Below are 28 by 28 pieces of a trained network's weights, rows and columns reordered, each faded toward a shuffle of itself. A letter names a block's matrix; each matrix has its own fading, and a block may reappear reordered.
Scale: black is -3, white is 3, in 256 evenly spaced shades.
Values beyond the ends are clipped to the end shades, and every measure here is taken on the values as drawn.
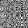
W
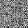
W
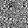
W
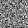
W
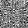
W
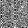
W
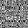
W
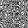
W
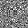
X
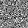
W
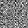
W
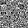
X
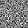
W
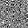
W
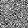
W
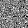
X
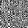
W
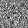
X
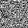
W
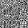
W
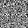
X
